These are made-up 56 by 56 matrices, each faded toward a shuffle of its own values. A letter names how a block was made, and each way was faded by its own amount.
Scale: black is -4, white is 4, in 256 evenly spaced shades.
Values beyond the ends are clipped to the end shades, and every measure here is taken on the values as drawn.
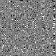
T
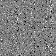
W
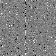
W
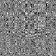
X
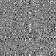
T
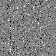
W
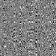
T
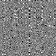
T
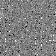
W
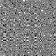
X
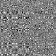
X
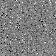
W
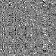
T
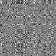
X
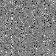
W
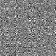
T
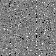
W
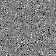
W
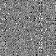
T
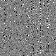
W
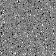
W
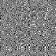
X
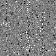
W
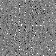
W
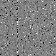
W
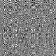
X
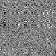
X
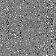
W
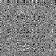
X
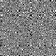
X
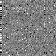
T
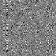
T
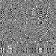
X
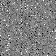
W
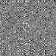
T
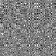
X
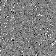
W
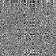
X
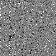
W
